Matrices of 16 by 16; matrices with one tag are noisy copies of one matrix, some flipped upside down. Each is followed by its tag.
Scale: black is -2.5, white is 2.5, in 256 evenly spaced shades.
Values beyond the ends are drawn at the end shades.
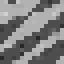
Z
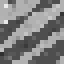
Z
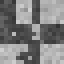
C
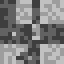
C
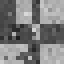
C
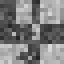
C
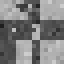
C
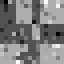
C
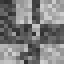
C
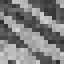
Z
